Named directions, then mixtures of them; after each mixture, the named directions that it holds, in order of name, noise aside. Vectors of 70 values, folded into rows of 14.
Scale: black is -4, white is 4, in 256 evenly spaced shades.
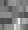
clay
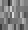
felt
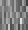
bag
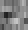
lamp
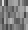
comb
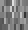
comb, felt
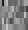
comb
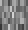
bag, felt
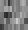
felt, lamp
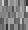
bag, comb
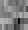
clay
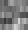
clay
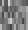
comb, felt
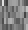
comb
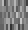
bag, comb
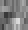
clay, lamp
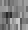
bag, lamp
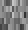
comb, felt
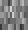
felt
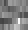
clay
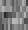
bag, lamp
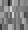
felt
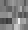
clay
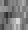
clay, lamp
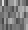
comb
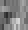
clay, lamp
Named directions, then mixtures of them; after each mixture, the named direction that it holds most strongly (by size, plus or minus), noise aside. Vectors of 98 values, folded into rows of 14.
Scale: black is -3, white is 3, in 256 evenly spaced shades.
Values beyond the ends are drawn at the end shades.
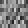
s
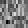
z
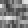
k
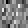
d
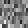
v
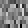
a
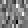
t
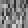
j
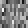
d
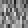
j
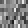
s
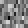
z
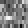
k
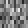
s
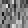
j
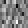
t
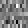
a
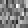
t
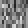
j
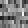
k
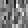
t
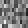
v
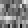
k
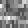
k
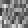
v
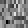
z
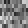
v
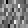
d
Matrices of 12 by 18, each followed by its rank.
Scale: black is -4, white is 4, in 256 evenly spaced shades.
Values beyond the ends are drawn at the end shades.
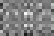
two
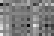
two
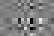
two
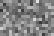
full rank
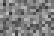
full rank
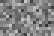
full rank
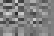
two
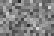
full rank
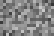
full rank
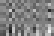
two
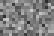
full rank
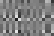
two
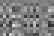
two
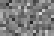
full rank
